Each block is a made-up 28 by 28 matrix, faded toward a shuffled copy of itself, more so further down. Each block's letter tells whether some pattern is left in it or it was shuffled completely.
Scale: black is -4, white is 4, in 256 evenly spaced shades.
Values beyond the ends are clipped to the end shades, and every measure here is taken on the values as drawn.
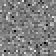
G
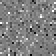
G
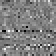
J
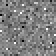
G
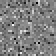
G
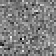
G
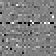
J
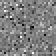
G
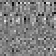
J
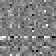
J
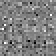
J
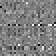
J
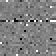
J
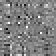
J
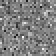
G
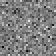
G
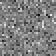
G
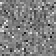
G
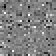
J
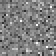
G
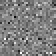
J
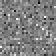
G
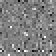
J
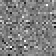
J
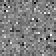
G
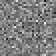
J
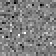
G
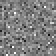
G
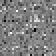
J
